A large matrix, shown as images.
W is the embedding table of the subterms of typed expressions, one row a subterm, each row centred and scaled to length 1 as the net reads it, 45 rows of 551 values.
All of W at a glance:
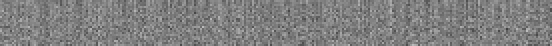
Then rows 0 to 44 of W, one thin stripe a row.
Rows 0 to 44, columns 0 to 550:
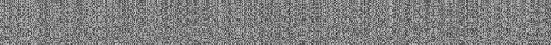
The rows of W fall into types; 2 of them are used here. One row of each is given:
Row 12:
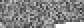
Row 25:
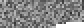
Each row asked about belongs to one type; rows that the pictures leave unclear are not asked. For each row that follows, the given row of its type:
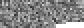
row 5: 12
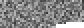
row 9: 25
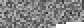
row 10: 25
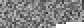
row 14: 25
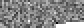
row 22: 12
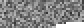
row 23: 25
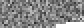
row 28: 12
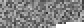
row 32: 25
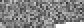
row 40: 12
